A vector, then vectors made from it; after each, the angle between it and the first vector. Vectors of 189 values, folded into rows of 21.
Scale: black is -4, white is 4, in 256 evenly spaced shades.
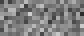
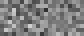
partly aligned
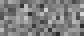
nearly opposite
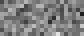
nearly parallel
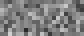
orthogonal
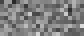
partly aligned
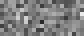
partly opposed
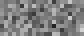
orthogonal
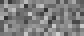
nearly parallel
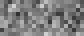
partly aligned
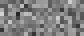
partly aligned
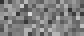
nearly parallel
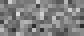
partly opposed
